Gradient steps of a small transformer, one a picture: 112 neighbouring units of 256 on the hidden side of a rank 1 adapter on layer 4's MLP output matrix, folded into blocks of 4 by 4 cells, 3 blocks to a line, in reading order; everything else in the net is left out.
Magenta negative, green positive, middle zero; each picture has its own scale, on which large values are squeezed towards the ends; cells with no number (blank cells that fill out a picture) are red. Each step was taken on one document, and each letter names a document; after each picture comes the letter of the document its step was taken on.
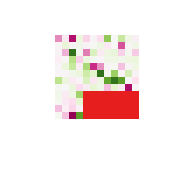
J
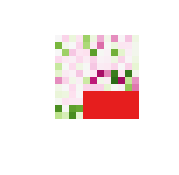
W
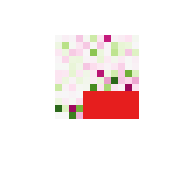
W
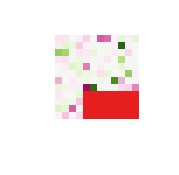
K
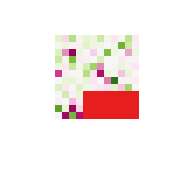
J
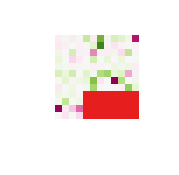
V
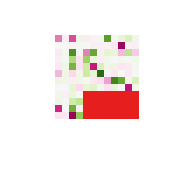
J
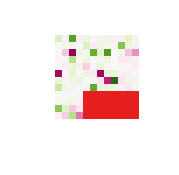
J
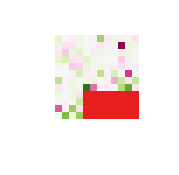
K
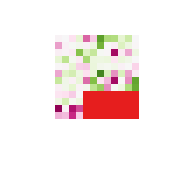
W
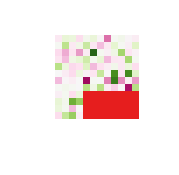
W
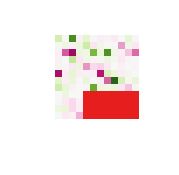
J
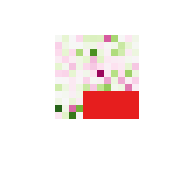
W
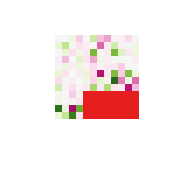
W
